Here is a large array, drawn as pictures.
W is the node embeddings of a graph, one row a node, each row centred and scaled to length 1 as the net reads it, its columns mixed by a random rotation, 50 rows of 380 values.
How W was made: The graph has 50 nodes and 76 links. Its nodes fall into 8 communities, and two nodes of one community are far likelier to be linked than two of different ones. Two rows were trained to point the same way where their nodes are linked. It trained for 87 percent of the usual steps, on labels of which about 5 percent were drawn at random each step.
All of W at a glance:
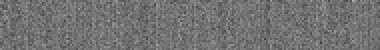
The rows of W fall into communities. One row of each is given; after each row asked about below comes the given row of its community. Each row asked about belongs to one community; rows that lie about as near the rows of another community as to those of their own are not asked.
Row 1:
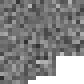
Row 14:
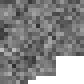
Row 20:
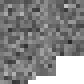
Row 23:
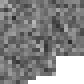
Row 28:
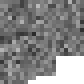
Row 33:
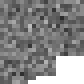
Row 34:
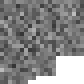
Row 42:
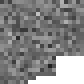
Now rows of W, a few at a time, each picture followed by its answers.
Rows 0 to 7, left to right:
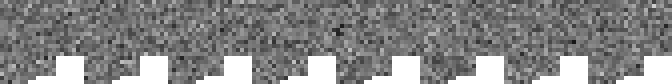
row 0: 1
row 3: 20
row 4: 14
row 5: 23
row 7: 20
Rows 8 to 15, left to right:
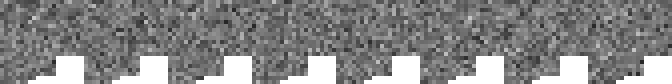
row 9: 23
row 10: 42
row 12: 20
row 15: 14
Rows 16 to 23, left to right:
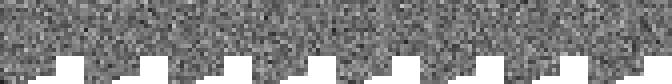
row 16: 33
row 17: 42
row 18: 34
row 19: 28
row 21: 34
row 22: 1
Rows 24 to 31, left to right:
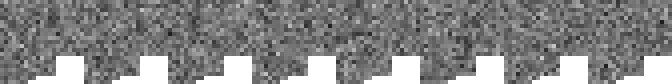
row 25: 23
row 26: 14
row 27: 23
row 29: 23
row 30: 34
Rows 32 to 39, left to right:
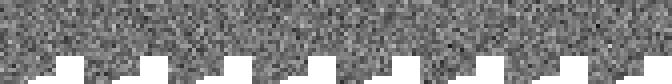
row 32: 34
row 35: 1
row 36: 1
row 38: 42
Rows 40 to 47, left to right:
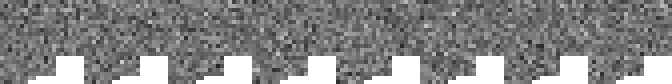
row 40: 1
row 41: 42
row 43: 34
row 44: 33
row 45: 23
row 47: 34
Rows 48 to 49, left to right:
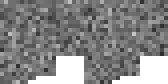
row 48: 1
